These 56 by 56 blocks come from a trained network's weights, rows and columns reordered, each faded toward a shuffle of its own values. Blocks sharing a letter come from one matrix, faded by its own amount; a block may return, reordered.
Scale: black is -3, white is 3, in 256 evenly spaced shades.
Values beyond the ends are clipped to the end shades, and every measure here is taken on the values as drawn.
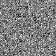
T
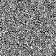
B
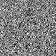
B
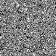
T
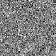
T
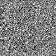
T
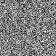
B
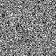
B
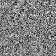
B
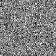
T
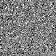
T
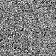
B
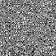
T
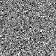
T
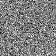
B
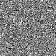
B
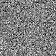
B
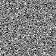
T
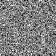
B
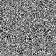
B
